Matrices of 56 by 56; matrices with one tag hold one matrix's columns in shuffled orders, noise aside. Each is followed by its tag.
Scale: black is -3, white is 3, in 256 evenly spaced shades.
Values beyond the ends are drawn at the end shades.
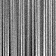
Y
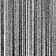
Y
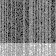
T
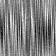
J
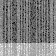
T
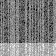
T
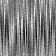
J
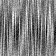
J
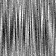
J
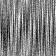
J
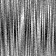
J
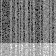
T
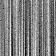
Y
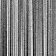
Y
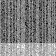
T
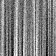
Y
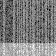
T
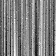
Y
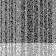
T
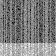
T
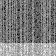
T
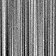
Y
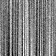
Y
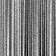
Y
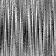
J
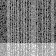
T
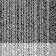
T
